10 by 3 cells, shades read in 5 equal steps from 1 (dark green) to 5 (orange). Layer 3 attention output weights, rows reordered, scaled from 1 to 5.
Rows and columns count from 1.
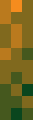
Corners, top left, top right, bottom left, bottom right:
4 3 2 2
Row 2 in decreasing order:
4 3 3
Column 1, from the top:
4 4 3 3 4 3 3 2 2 2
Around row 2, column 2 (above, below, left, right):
5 4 4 3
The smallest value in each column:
2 1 1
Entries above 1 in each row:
3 3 3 3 3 3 3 2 3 2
